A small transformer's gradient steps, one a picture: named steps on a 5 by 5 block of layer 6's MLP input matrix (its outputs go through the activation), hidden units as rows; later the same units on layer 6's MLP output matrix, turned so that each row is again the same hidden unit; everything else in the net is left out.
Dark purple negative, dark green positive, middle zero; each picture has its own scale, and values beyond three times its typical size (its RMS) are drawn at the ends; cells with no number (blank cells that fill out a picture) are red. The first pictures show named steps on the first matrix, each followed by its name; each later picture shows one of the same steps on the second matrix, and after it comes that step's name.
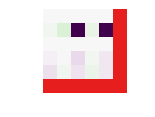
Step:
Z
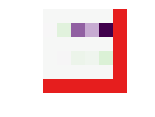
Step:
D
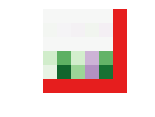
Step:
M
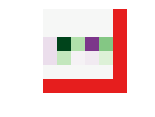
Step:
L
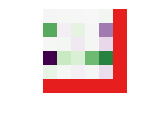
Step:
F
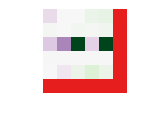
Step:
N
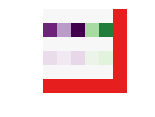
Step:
D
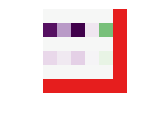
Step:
D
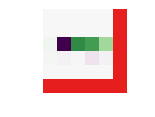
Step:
L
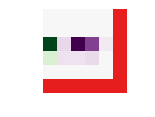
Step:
L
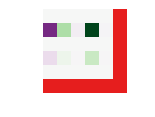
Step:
D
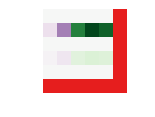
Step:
D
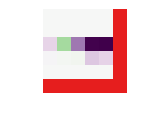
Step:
L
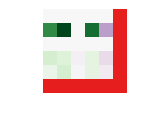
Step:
Z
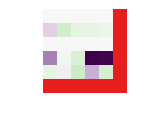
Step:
M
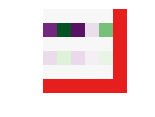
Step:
D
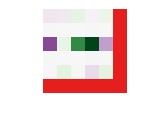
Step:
N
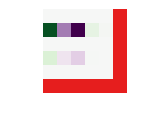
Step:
D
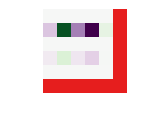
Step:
D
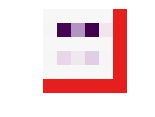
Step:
D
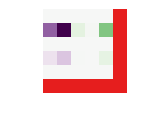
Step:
D
